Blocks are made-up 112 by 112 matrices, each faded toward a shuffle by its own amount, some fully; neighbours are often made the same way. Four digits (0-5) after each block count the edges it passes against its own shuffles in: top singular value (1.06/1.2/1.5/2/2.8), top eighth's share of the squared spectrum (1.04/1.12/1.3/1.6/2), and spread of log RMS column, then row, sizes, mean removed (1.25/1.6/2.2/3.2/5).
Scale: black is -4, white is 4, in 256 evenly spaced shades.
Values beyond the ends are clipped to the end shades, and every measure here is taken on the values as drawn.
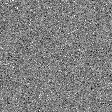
0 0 0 0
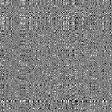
5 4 3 3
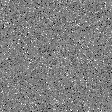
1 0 0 0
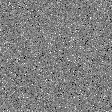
0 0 0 0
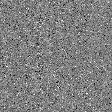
0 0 1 0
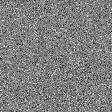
0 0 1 0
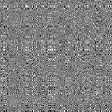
5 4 3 3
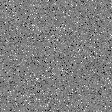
3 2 0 0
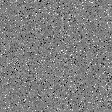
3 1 0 0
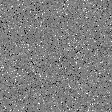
0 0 0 0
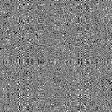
5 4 3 2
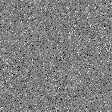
2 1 0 0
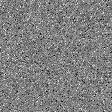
2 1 0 0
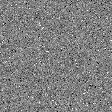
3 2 0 0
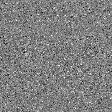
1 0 0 2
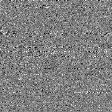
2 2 0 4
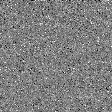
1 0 0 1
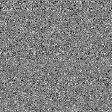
1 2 0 3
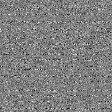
1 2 0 4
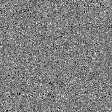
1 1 0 2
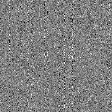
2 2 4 0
